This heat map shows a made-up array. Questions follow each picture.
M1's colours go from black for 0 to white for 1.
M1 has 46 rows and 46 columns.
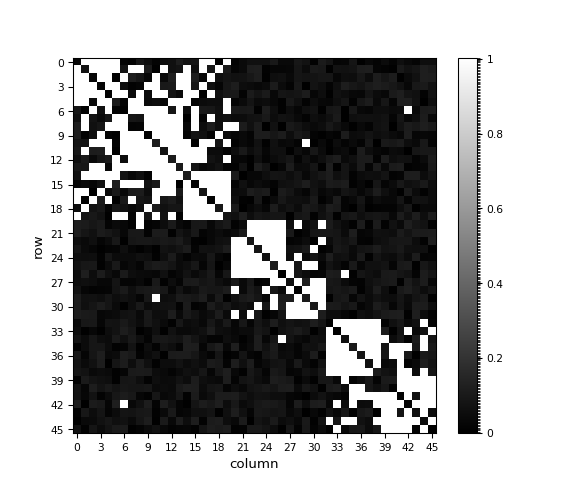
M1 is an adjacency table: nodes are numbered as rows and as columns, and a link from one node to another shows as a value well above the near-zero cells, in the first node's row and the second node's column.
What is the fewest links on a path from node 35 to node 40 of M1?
1
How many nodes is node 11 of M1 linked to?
12
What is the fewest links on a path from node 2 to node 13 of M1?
1
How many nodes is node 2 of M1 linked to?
9
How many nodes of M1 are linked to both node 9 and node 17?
3
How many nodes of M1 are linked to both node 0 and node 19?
3
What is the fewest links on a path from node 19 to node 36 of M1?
4
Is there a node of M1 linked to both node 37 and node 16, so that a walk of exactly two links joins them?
no
